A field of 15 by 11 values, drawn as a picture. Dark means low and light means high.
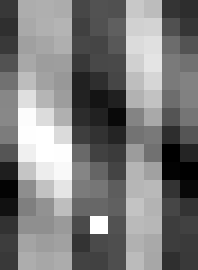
Stripes: upright, repeating 2 times. Calmest part: top middle. Ninth with the highest average: middle left. Lone odd cells: 1, higher than its neighbours.
